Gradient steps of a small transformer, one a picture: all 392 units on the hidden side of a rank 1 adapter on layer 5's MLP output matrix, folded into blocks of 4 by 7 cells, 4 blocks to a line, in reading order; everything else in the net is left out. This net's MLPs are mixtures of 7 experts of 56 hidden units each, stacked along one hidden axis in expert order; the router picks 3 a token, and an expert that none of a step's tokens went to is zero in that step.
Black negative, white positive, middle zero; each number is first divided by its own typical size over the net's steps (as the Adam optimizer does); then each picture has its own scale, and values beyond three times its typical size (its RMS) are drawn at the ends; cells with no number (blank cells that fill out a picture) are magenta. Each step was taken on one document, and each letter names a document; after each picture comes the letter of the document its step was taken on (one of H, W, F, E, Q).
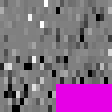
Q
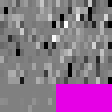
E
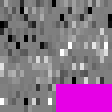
E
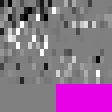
E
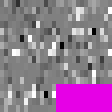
Q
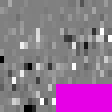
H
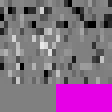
E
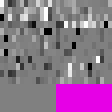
E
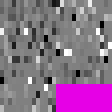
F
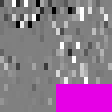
F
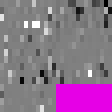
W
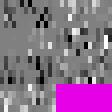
Q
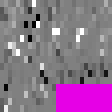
W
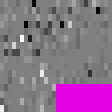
W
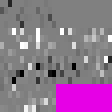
H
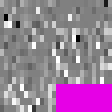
Q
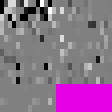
E
